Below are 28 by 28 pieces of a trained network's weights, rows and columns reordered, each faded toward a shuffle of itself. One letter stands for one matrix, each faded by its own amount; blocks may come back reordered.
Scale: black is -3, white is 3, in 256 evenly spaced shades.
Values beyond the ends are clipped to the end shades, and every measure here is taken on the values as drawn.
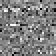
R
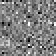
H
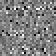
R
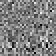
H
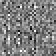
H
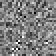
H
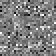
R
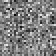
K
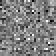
H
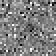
R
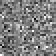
K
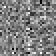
H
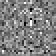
H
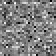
R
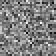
K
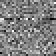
K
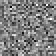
K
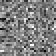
H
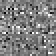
R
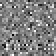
R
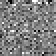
R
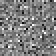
R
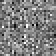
K
